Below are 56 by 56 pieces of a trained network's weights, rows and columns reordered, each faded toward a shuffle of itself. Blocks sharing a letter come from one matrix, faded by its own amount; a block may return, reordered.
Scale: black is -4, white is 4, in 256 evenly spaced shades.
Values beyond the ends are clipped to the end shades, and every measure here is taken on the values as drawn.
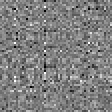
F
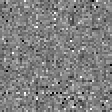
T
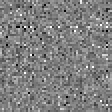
T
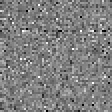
T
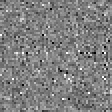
T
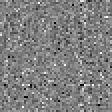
T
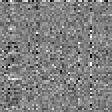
F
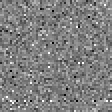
T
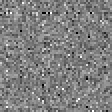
T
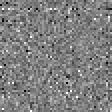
T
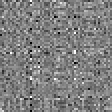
F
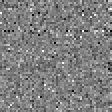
T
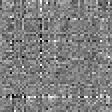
F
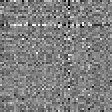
F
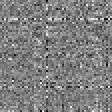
F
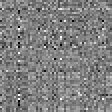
F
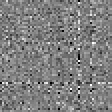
F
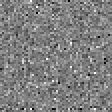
T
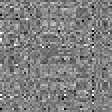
F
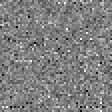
T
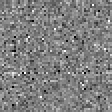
T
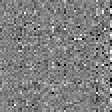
F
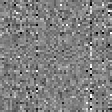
F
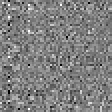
F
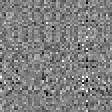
F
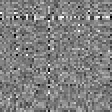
F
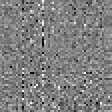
F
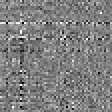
F
